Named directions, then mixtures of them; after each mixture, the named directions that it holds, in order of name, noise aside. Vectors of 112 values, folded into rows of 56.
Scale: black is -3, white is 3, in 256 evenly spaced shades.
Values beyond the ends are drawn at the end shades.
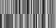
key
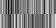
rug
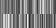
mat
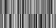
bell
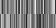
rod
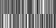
mat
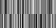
bell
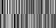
rod, rug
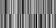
bell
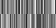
rod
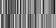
rod, rug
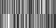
mat, rug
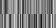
bell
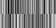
rug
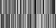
rod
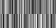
bell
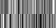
bell, rod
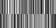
rug
